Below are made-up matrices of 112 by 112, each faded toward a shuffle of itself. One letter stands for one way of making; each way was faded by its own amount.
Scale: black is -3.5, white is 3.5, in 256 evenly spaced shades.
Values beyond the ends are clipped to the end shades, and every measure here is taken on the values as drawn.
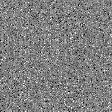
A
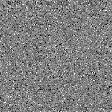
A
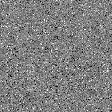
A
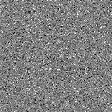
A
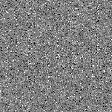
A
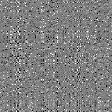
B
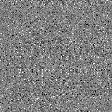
A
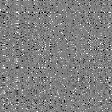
B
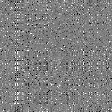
B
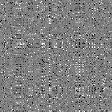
B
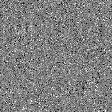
A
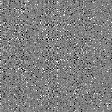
B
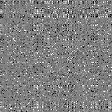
B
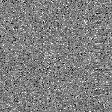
A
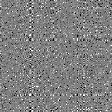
B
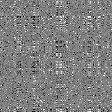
B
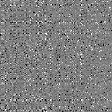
B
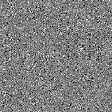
A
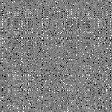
B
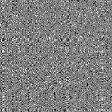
B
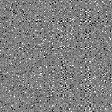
B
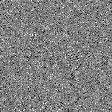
A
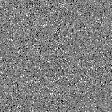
A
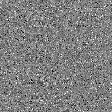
A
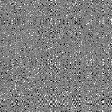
B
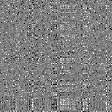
B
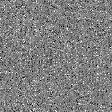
A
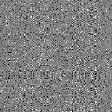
B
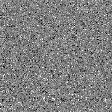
A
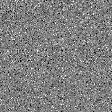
A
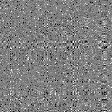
B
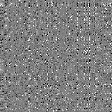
B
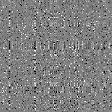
B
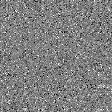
A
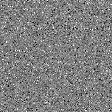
A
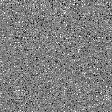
A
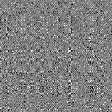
B
